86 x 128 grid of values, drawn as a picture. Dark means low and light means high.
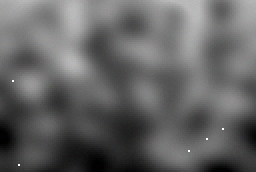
Histogram: bell-shaped. Slope: up to the top. Lone odd cells: 5, each higher than its neighbours.
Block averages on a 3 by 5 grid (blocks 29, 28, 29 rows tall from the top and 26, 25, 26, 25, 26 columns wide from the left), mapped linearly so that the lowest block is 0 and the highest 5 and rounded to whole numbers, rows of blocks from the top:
45354
23233
10021
